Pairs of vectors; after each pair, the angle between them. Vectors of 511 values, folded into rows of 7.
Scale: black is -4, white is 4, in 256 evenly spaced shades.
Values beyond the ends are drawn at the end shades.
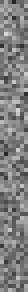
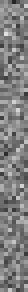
nearly parallel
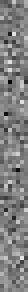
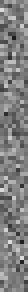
partly aligned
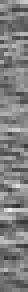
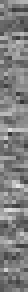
nearly parallel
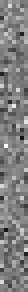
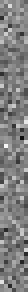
nearly parallel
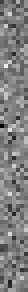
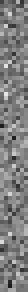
nearly parallel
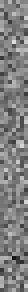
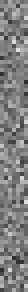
nearly parallel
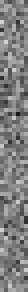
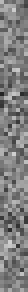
partly aligned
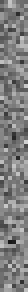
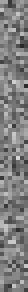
nearly opposite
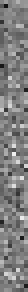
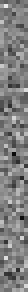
nearly opposite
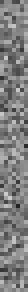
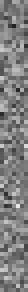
nearly opposite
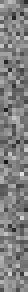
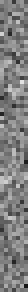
orthogonal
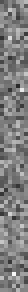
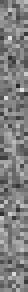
nearly parallel
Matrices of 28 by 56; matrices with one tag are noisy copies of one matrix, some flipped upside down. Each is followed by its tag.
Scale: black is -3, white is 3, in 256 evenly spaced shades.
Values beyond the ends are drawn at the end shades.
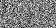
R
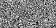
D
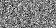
R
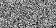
D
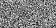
D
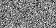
D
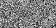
D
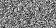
R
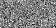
D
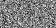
R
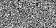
D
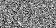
R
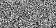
D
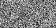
D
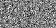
R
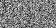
R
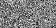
D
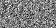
R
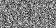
R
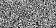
D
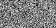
D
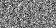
R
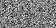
R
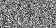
R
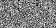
D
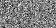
R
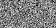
D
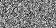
R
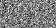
R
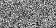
D
